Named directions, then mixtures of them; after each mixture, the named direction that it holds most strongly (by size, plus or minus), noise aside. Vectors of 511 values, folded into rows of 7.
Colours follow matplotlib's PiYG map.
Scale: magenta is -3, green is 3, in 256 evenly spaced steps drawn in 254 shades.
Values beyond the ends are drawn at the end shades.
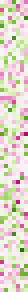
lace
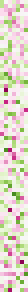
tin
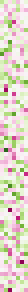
tin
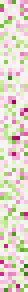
lace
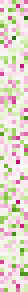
lace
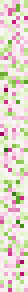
tin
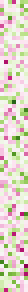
lace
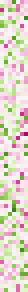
lace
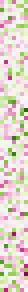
lace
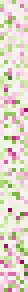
tin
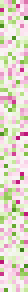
lace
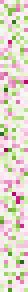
tin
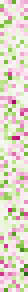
lace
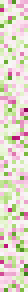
lace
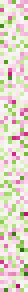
lace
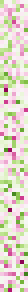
tin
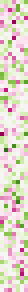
lace
